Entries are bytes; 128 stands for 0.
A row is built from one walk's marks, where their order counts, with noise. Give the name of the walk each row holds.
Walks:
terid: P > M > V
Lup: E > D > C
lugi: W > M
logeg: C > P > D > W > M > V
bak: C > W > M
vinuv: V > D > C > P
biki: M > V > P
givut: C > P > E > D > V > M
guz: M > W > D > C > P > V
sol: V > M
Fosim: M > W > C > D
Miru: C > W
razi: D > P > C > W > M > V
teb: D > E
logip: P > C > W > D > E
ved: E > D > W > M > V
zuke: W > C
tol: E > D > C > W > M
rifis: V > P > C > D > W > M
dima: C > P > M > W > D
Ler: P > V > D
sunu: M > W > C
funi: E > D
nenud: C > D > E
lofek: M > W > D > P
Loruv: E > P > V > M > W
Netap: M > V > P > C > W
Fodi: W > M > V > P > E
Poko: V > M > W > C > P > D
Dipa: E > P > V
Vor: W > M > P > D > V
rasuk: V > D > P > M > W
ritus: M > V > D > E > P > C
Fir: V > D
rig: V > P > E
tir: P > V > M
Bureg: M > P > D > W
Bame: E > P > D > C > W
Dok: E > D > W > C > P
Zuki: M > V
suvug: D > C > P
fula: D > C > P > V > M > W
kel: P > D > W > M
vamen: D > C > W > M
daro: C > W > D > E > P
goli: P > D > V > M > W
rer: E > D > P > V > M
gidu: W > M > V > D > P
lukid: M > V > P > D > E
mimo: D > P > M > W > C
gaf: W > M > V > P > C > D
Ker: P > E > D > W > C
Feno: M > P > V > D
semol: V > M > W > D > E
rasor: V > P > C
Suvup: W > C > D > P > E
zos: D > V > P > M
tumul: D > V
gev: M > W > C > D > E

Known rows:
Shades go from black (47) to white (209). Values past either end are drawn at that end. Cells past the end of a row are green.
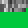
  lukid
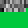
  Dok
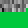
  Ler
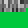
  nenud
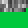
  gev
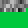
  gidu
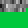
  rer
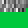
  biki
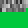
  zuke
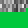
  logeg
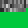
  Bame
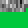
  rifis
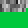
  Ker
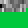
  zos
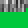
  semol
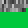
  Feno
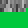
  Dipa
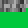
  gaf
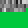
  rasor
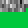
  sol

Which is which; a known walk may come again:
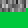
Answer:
goli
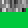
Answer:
sunu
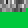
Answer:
Vor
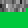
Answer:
tol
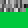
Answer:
vinuv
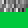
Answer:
biki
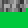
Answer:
gaf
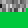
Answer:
tir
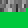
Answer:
ved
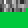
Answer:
Suvup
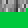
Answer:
terid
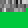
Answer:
rasor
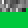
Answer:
Netap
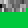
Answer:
vamen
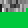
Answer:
mimo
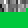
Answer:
logip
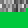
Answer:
logeg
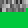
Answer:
zuke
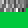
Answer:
lofek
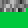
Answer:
gidu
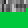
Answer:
Fir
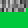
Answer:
daro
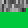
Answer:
Feno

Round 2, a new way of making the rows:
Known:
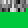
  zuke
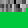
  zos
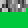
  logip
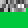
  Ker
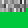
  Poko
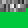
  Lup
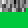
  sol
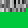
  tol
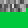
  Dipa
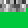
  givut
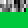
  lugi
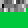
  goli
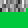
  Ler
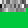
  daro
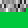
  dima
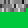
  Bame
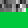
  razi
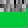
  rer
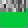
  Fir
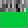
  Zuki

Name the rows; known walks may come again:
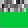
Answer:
goli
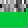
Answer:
gaf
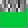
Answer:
Miru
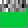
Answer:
nenud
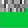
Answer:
Poko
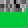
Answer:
zos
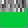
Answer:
rasuk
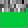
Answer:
Bame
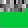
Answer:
rer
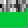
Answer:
gidu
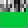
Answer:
lugi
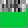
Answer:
tir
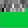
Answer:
mimo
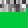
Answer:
givut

